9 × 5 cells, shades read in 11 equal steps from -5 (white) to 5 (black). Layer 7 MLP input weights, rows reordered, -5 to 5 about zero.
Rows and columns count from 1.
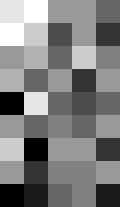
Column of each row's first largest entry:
5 5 3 4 1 2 2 2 1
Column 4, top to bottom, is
-1 -1 -3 3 2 1 -1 0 0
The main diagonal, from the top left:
-4 -3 1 3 1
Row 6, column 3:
0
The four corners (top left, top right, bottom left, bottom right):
-4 1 5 4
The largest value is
5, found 3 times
